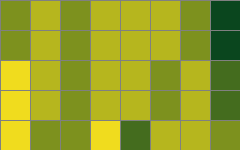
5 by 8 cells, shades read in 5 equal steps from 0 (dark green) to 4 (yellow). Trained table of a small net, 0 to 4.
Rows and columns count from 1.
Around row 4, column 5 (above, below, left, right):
3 1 3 2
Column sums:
16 14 10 16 13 13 13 4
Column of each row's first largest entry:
2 2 1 1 1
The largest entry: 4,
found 4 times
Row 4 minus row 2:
2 0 0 0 0 -1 1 1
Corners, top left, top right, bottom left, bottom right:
2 0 4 2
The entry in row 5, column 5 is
1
